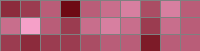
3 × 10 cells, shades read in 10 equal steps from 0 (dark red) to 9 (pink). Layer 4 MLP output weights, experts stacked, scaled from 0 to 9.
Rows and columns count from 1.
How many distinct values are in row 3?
5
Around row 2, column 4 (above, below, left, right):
0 3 5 6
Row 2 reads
6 9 5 3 6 7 6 3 6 5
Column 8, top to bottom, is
4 3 1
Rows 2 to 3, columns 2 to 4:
9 5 3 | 2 3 3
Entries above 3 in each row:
7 8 5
